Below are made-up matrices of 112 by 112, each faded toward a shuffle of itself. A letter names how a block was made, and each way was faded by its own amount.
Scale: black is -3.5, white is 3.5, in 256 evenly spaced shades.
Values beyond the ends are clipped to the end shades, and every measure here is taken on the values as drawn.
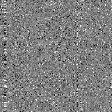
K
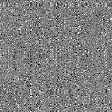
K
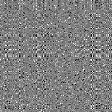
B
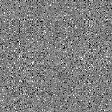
K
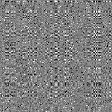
B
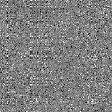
K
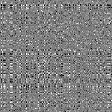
B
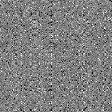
K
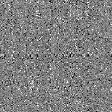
K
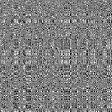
B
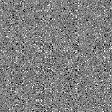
K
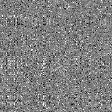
K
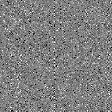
K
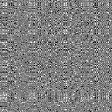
B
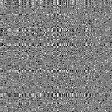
B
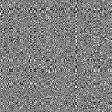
B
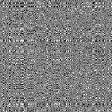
B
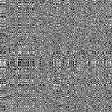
B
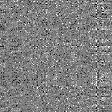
K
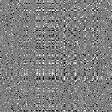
B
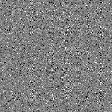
K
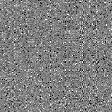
K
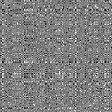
B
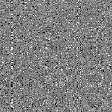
K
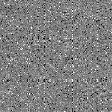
K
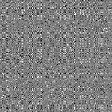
B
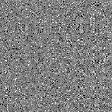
K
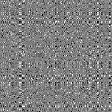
B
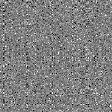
K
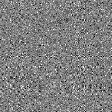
K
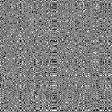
B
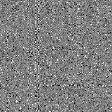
K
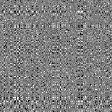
B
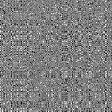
B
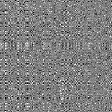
B
